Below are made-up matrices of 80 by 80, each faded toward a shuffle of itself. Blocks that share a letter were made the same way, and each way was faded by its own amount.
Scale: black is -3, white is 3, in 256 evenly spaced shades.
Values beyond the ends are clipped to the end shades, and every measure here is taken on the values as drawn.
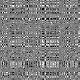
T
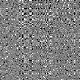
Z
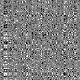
Z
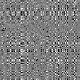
T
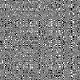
Z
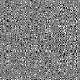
Z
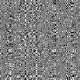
Z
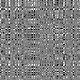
T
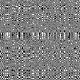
T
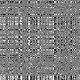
T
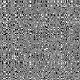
Z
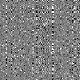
Z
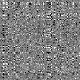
Z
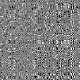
Z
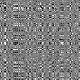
T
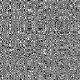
Z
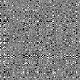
Z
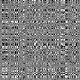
T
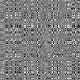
T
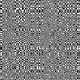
T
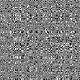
Z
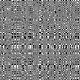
T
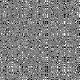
Z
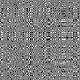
T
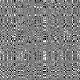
T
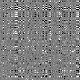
T
